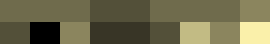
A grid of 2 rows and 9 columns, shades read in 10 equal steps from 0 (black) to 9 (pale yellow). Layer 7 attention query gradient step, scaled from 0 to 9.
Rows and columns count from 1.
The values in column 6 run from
3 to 4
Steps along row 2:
down up down same up up down up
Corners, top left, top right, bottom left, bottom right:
4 5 3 9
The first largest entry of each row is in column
9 9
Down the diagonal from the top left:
4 0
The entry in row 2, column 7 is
7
